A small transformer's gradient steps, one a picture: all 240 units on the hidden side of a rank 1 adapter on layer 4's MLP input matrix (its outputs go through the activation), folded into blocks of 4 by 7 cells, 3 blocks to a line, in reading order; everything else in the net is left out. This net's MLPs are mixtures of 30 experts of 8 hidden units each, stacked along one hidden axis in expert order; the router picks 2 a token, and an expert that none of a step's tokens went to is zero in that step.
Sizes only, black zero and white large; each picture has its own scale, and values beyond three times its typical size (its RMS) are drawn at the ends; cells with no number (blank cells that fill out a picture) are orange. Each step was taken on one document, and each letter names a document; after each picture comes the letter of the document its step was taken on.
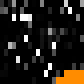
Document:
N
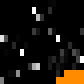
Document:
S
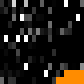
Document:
N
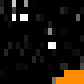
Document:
N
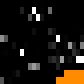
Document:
S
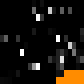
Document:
S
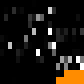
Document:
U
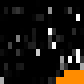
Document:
U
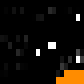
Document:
U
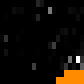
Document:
U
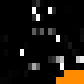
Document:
S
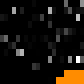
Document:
U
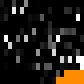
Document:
U
